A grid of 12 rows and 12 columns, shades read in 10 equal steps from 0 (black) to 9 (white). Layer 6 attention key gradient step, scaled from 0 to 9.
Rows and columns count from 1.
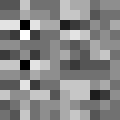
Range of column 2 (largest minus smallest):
6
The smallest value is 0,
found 2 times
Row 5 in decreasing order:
6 5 5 5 5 5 4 4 4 4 4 3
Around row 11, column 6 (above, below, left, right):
3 4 5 6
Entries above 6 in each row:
2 2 3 4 0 1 4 0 4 5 0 2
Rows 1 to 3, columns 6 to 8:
4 7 6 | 4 7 7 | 6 1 2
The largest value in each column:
8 8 9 8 7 6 7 8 7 6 7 6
